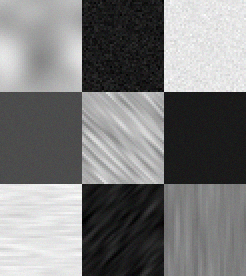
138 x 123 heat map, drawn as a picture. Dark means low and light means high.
The table splits into 3 rows of 3 panels. Panel 1,1: high, smooth. Panel 1,2: very low, fine-grained, faint in contrast. Panel 1,3: very high, fine-grained, faint in contrast. Panel 2,1: low, flat. Panel 2,2: high, slanting down to the right. Panel 2,3: very low, flat. Panel 3,1: very high, streaked across, faint in contrast. Panel 3,2: very low, slanting up to the right, faint in contrast. Panel 3,3: middling, streaked downward, faint in contrast.
